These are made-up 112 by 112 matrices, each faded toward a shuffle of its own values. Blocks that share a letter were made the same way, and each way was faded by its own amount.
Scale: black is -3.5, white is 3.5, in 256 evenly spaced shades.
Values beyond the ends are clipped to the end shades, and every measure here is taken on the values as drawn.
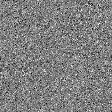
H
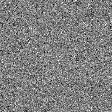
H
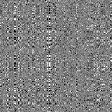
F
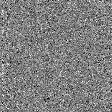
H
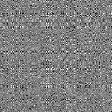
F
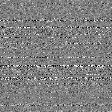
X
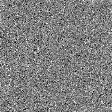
H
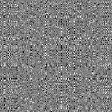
F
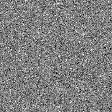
H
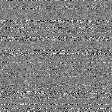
X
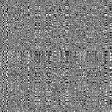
F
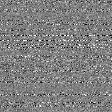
X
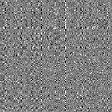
F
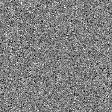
H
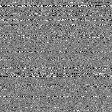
X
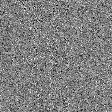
H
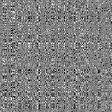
F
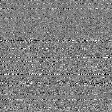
X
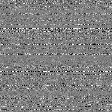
X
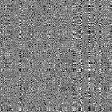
F
